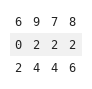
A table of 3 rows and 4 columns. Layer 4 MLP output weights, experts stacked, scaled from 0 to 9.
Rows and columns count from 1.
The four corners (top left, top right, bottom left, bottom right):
6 8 2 6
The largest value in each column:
6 9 7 8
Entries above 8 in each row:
1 0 0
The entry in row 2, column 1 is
0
